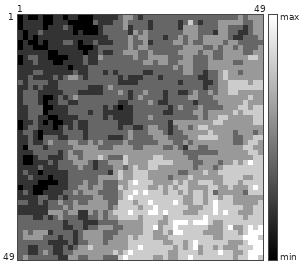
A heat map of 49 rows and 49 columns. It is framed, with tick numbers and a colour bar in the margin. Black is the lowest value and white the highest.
Ninth with the lowest average: top left. Stripes: none. Mirror symmetry: none. Grain: blotchy. Odd rows or columns: none. Slope: up to the bottom right. Average level on the scale: 50%. Ninth with the highest average: bottom right.
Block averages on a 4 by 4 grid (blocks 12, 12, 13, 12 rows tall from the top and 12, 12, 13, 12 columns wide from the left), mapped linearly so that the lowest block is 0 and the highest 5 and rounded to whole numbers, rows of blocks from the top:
0 1 2 3
1 1 2 4
1 3 4 4
2 3 5 5
